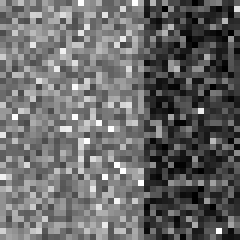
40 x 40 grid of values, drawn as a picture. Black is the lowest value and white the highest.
Average level on the scale: 40%. Seam: vertical, 60% of the way across, the left part higher. Stripes: none.
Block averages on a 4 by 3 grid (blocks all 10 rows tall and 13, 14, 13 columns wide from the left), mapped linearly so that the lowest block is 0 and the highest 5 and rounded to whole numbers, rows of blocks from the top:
540 | 540 | 440 | 541
